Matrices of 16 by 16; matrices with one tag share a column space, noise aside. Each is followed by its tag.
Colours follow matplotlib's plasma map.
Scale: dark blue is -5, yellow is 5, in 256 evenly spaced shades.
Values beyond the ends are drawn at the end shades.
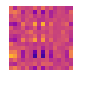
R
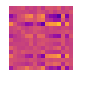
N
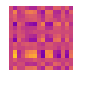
R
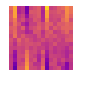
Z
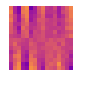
Z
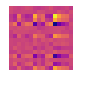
N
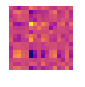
R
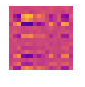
N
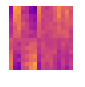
Z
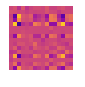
N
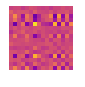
N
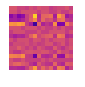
N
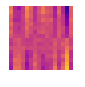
Z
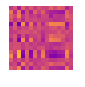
R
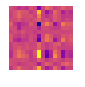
R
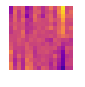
Z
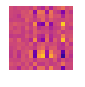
R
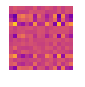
N
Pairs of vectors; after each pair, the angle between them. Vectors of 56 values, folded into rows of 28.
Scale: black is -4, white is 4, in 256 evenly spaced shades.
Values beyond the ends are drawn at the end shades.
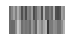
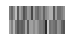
partly opposed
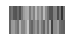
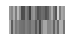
partly opposed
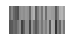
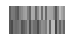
nearly parallel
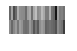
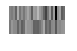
partly aligned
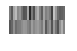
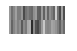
orthogonal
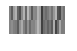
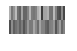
partly aligned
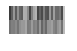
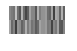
partly opposed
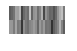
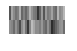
partly aligned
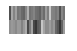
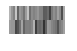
orthogonal
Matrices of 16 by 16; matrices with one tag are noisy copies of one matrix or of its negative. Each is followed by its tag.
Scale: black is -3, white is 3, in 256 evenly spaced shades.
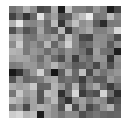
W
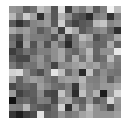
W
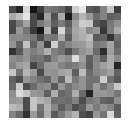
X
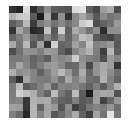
X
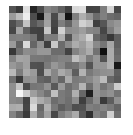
X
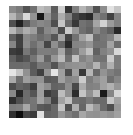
W
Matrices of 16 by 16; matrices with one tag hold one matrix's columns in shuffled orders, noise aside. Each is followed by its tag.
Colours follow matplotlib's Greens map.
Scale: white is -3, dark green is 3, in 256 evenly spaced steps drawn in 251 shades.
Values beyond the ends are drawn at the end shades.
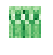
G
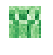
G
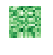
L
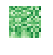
L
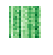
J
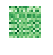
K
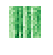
J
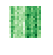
J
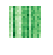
J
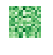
L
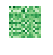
K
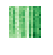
J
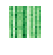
J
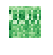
G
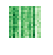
J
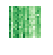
J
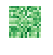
L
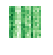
J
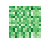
L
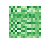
K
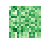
L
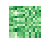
L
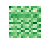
K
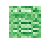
K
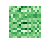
K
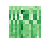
G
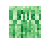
G
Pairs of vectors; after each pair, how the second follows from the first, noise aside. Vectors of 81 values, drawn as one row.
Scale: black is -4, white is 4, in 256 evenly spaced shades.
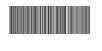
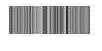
sign-scrambled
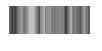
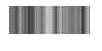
wrapped around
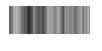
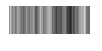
reversed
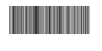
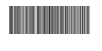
sign-scrambled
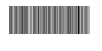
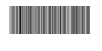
reversed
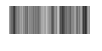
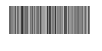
shuffled
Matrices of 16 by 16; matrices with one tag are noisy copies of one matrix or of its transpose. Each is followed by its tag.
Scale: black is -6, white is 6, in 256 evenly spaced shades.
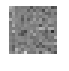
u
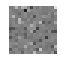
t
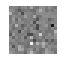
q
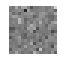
t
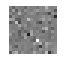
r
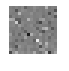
r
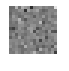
t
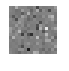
q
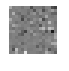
u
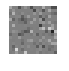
u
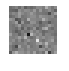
r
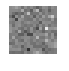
q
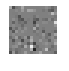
u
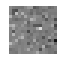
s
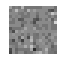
u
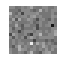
q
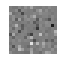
q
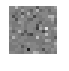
q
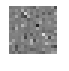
r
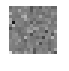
t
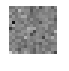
t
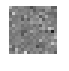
u
